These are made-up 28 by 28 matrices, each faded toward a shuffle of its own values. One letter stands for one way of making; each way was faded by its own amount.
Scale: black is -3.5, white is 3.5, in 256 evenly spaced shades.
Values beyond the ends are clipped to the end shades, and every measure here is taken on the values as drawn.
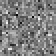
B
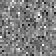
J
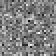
B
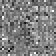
B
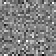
B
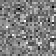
B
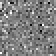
J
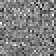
B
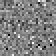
J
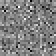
B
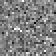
J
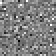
J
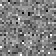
J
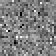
J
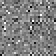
B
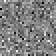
J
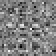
B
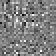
B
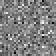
B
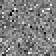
J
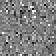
B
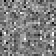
B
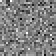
J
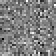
B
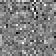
B
